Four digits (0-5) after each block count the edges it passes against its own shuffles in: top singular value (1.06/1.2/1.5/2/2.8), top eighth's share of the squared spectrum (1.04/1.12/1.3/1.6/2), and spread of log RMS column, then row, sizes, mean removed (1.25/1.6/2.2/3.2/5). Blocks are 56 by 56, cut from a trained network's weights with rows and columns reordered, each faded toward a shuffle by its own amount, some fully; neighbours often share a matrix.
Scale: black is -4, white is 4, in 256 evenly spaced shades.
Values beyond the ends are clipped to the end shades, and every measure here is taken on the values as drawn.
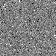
0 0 0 0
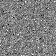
0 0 0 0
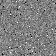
0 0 0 0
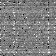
3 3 2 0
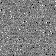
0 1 0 0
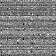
4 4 2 2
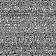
3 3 1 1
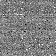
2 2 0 0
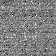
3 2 1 0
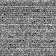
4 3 1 1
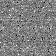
1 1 0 0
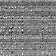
4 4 2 2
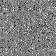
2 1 0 1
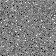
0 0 0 0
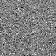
2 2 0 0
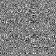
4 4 2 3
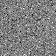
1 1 0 0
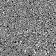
1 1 0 0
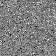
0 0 0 0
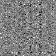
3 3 2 2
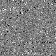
1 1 0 1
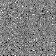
2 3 0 2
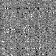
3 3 1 2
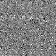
3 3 1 1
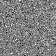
0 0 0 0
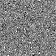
2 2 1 0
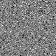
3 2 0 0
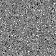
2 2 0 0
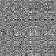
4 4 3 2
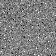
1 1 0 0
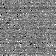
3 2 1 1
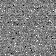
1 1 0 0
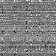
4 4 2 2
